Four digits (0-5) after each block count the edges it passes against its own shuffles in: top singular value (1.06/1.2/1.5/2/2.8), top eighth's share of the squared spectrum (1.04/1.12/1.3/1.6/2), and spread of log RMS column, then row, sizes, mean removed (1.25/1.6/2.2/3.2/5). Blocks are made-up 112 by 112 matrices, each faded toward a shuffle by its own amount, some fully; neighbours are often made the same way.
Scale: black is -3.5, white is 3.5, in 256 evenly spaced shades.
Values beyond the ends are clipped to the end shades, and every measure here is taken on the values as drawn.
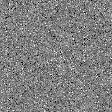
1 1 2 0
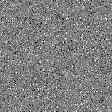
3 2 0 1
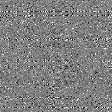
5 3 2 3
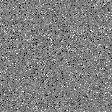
3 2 0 1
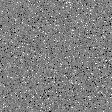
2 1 0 0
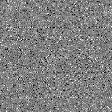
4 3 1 2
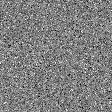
0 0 0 0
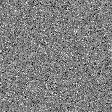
0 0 0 0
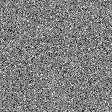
0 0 0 0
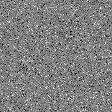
2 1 0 0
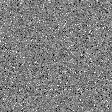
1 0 0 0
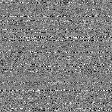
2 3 0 4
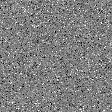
0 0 0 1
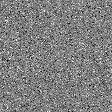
0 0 0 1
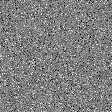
0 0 0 0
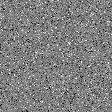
0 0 0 0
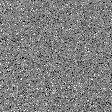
0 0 0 0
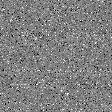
1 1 0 2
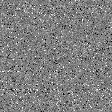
1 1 0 2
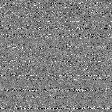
2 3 0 4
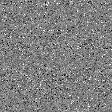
1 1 0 2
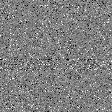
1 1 0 2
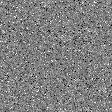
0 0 0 1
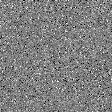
0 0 0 2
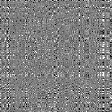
5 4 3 3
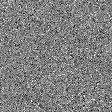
0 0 0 0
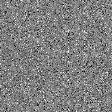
1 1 2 0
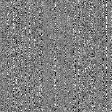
2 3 4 0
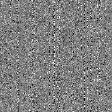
2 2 4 0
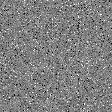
1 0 1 0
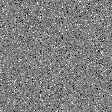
0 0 1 0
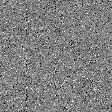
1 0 1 0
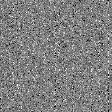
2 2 3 0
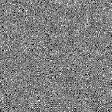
4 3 2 2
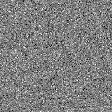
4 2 1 1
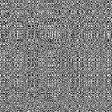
5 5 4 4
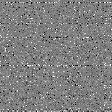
4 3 1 2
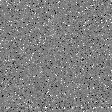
2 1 0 0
